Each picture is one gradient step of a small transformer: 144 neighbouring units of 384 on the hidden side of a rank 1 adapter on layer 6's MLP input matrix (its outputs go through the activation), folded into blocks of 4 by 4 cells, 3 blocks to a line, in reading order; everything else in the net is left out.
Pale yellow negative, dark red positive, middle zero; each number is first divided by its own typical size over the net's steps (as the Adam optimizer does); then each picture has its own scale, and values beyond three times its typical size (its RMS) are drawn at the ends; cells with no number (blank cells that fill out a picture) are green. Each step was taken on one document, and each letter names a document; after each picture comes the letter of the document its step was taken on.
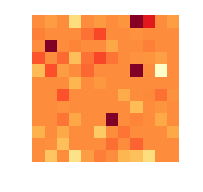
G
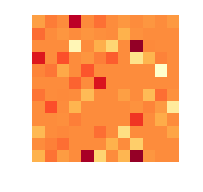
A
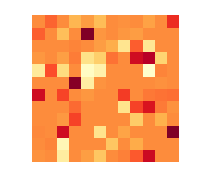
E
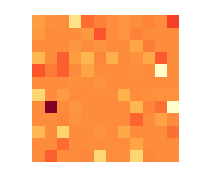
A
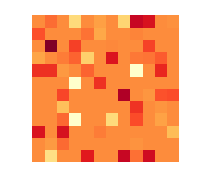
G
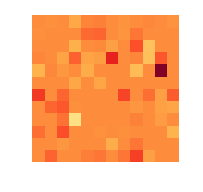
G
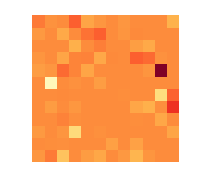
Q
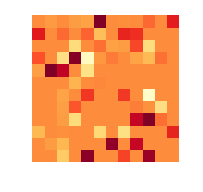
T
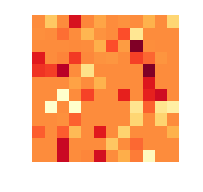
E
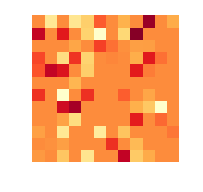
T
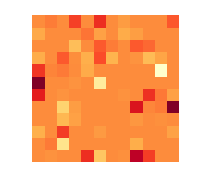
A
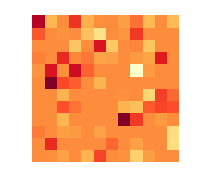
Q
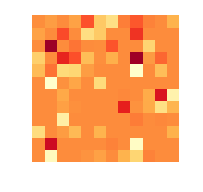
Q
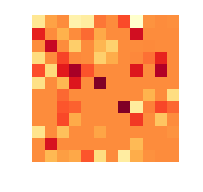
Q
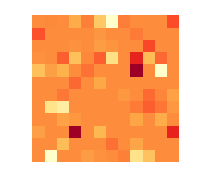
G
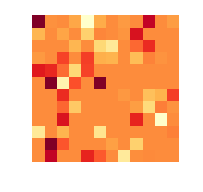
Q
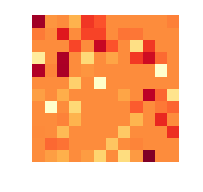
A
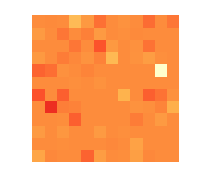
A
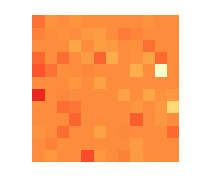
A
